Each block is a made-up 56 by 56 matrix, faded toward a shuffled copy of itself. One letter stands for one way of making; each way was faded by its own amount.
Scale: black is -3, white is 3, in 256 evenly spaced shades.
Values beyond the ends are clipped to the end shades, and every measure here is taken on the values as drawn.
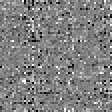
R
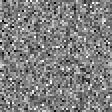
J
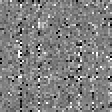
R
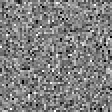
J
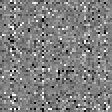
R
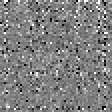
R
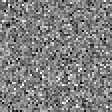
J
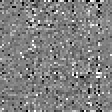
R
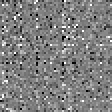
R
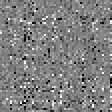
R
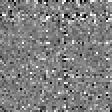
R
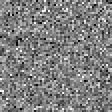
J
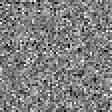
J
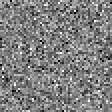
J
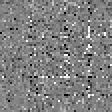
R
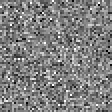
J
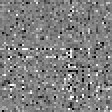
R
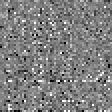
R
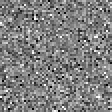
J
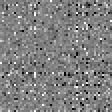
R
